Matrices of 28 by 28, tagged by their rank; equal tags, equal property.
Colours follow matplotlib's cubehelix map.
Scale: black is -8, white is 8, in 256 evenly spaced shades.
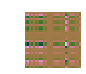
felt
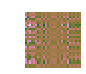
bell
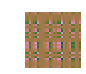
felt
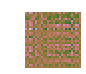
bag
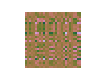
bell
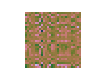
bag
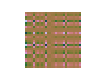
felt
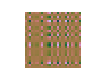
felt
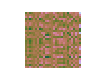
bag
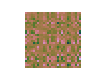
bag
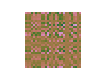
bell
